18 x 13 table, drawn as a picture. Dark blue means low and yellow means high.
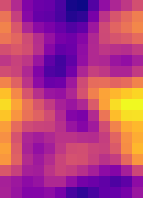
There is no overall slope. The top middle is the ninth with the lowest average. There are no regular stripes. The field is mottled with small blotches. No lone cell stands out from its neighbours. The ninth with the highest average is the middle right.
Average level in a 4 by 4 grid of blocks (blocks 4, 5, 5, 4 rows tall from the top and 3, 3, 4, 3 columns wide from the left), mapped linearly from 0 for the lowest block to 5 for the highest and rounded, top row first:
2 0 0 3 / 3 0 2 3 / 4 2 2 5 / 2 1 1 1
